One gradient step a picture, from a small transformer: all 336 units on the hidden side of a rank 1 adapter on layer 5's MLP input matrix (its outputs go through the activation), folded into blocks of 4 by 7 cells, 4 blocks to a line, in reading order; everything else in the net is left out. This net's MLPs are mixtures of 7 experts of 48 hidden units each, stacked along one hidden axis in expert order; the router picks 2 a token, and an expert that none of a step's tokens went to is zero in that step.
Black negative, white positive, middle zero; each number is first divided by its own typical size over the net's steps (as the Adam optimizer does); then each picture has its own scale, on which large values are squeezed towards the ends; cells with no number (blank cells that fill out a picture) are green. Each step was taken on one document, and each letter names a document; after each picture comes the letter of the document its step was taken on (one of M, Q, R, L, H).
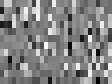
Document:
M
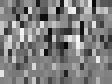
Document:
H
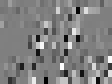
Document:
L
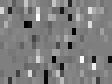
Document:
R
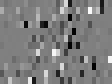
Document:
R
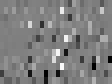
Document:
R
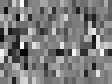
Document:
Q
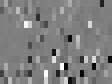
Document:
R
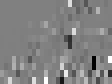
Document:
L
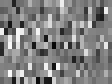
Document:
H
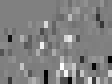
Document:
L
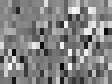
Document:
M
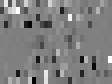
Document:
R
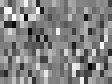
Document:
M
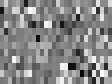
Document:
M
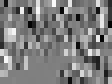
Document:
M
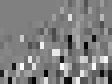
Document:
L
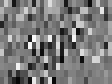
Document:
H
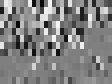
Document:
H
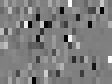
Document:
R
